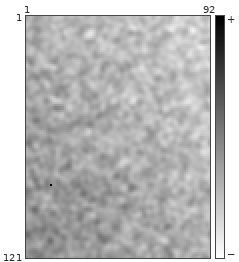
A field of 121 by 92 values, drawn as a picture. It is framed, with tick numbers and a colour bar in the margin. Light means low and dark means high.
Ninth with the lowest average: top right. Slope: up to the bottom left. Histogram: bell-shaped. Mirror symmetry: none. Ninth with the highest average: bottom left. Average level on the scale: 30%. Grain: blotchy. Stripes: none. Lone odd cells: 1, higher than its neighbours.
